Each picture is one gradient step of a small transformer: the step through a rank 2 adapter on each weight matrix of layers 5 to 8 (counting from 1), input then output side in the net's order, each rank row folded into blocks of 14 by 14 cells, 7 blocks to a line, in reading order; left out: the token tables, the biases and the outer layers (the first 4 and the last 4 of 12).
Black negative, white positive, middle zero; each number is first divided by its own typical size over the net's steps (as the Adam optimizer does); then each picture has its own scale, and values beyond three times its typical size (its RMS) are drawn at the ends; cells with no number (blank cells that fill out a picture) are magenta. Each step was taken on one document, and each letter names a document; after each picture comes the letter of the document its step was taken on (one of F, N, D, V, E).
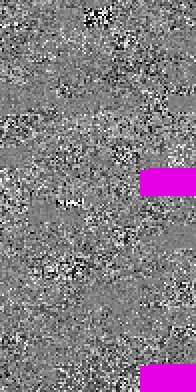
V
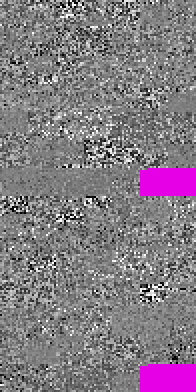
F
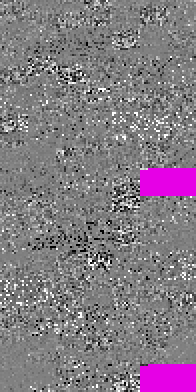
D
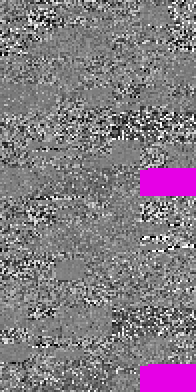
F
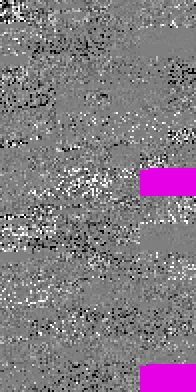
D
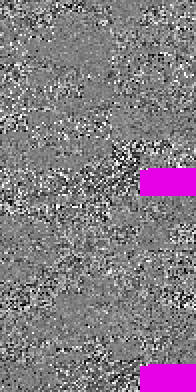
V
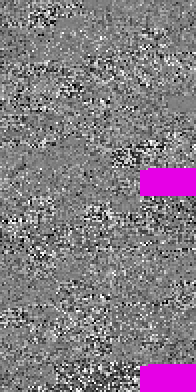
V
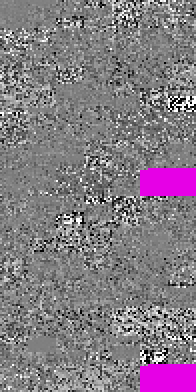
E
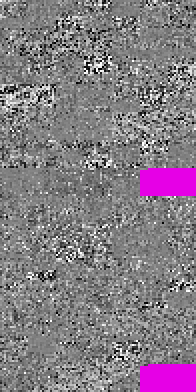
E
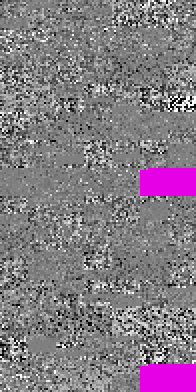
E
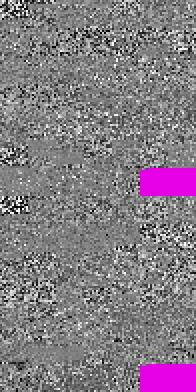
F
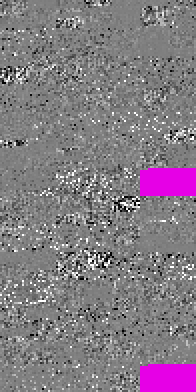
D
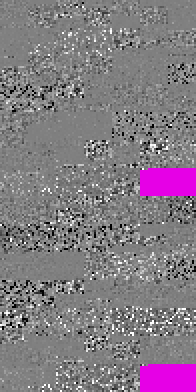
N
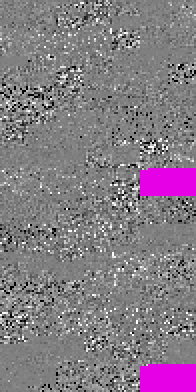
N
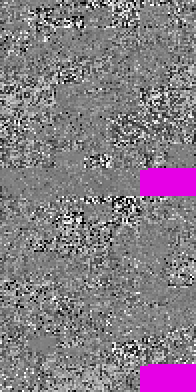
E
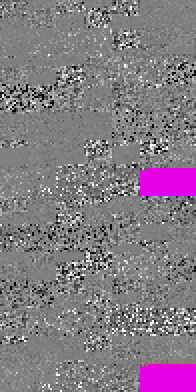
N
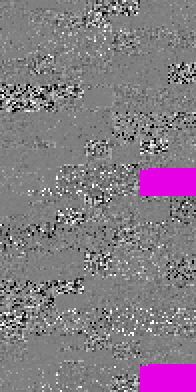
N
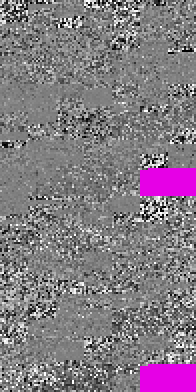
F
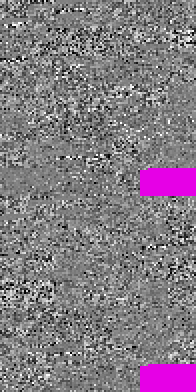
F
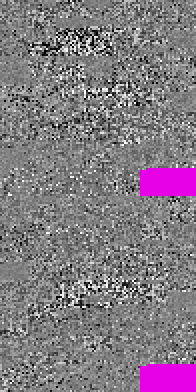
F
